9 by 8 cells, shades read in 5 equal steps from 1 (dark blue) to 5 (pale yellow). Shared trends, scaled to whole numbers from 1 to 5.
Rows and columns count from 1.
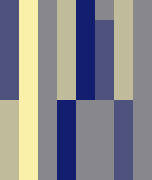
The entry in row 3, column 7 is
4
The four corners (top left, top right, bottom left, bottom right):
2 3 4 3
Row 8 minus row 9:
0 0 0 0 0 0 0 0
